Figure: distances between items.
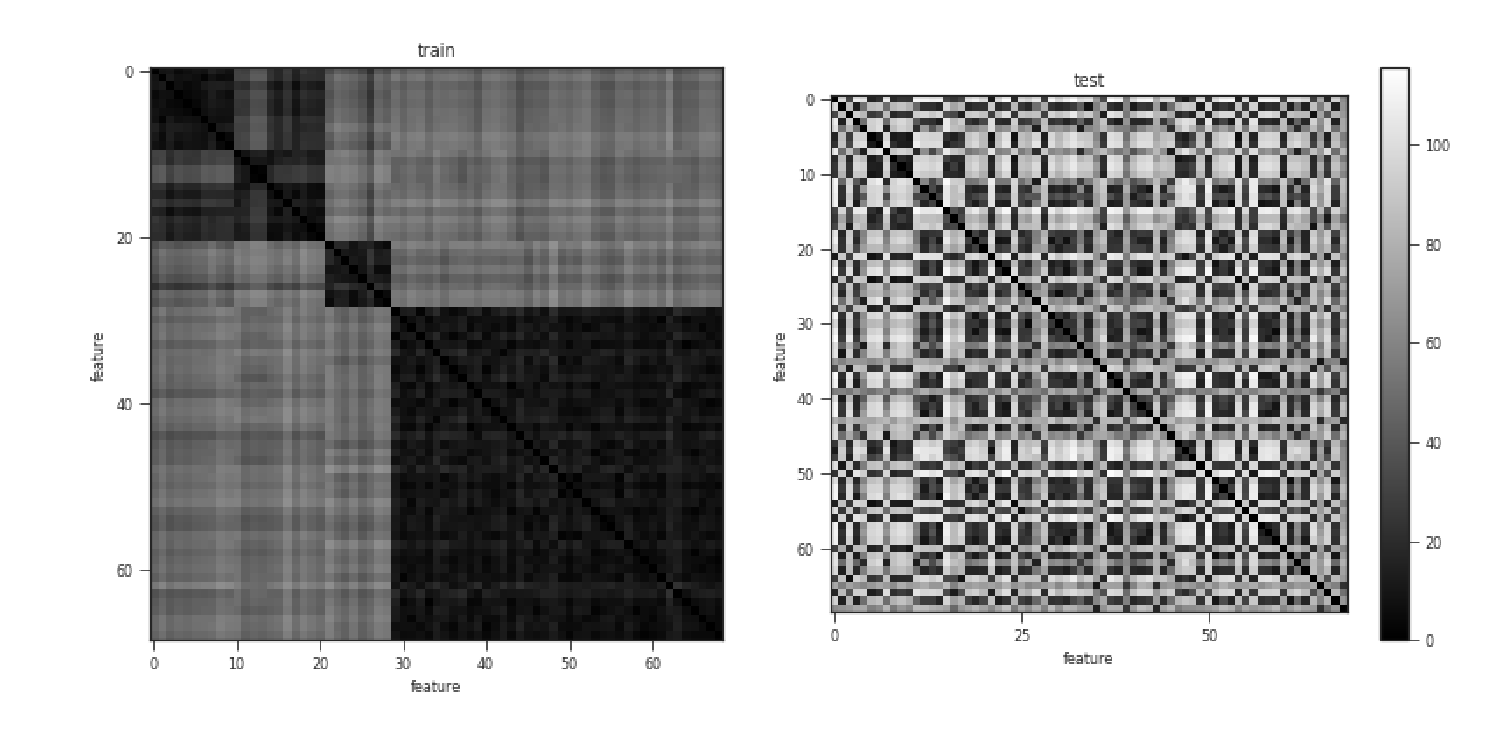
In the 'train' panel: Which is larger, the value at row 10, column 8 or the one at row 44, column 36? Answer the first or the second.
the first
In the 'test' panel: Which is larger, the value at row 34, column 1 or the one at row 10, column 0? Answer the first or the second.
the second
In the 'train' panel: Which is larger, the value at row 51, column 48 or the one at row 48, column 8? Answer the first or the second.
the second
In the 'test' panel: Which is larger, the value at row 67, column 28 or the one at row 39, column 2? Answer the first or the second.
the first
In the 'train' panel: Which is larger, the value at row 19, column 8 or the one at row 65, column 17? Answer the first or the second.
the second
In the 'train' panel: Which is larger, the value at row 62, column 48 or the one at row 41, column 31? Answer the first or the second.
the first
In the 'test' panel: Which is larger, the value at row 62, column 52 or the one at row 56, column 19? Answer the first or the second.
the second
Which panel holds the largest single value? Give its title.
test
